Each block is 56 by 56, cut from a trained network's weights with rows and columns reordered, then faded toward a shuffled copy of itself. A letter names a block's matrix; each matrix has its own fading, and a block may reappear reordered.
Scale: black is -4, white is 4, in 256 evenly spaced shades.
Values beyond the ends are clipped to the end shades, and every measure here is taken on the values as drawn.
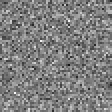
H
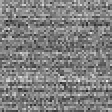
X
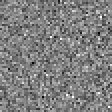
H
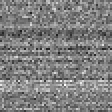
X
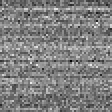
X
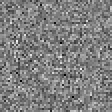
H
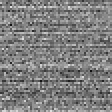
X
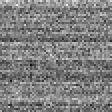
X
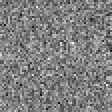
H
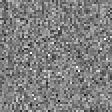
H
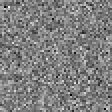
H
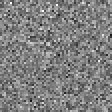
H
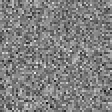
H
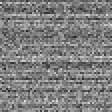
X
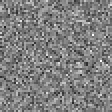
H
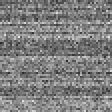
X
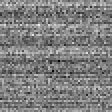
X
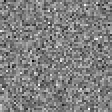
H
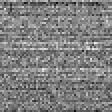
X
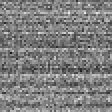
X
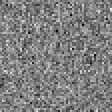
H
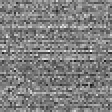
X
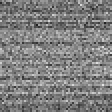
X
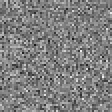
H
